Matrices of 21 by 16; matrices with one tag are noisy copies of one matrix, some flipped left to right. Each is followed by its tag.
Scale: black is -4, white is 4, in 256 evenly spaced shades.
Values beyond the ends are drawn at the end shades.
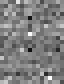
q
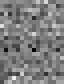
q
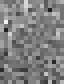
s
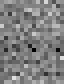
q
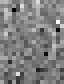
s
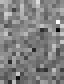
s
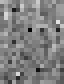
s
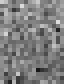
s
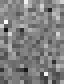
s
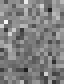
s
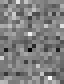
q
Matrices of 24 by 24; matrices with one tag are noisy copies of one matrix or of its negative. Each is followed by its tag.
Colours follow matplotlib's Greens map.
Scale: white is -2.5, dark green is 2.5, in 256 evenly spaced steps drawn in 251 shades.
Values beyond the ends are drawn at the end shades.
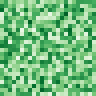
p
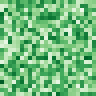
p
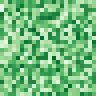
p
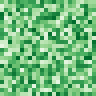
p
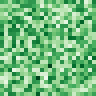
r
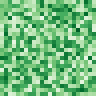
r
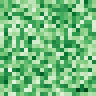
r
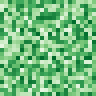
p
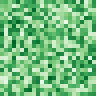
r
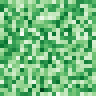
p
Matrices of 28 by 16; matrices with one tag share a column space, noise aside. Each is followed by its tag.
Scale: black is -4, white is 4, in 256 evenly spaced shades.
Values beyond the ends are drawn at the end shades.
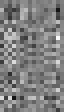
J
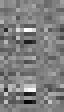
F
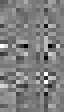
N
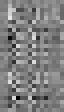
J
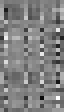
J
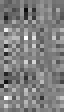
J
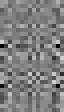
N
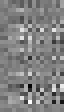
F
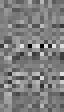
N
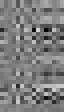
F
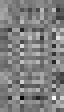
J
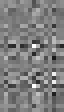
N
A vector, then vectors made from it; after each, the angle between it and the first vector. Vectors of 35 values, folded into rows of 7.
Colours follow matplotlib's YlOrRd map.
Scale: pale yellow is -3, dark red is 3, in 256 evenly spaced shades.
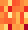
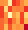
nearly parallel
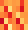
partly opposed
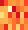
partly opposed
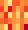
nearly parallel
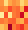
partly aligned
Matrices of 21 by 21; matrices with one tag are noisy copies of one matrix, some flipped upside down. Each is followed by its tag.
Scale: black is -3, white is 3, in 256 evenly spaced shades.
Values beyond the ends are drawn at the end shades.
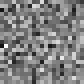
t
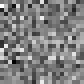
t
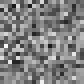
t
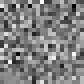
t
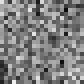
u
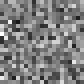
t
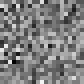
t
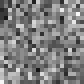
u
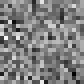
t
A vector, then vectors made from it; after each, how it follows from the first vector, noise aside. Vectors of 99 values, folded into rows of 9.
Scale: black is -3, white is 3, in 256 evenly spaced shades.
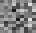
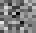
reversed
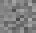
shrunk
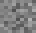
shrunk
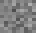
shrunk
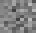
shrunk
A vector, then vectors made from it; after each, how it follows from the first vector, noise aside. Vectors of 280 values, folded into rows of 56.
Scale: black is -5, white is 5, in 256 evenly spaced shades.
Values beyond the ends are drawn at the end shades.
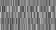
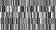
scaled up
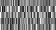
scaled up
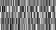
scaled up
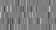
partly zeroed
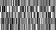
scaled up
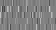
partly zeroed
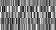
scaled up
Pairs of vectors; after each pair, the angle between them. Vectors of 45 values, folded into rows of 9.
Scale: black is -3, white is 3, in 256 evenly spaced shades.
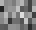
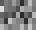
nearly opposite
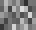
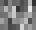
orthogonal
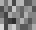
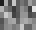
partly opposed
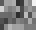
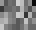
nearly opposite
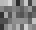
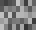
nearly opposite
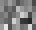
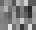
orthogonal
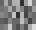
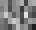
partly opposed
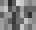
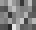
partly opposed
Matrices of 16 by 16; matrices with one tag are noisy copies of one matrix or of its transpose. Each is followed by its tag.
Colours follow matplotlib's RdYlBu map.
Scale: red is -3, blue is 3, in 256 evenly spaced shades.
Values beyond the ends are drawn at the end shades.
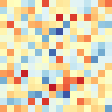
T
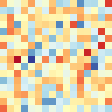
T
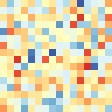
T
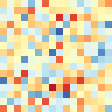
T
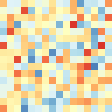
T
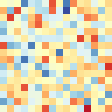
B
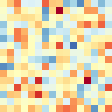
B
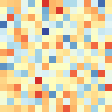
B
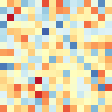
B
